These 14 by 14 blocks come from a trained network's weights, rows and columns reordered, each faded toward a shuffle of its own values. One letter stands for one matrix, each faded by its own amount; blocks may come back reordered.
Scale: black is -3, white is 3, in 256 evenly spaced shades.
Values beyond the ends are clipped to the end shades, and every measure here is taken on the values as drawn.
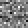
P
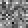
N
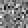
P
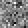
P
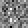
P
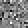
P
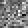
P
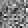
P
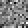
P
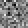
N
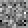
P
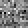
N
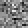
N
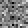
P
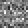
P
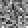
N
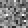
N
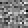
N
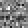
P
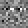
N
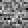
N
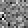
P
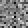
P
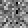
P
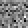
P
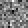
P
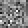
N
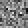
P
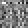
N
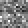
P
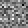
N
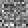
N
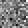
P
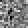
P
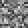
N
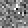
P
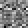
N
